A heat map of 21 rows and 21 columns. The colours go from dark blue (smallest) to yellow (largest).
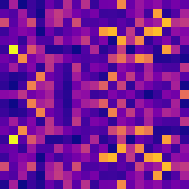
No single row or column stands out from its neighbours. Most values sit low, with a long tail of high ones. The texture is fine-grained noise. It is mirror symmetric from top to bottom.
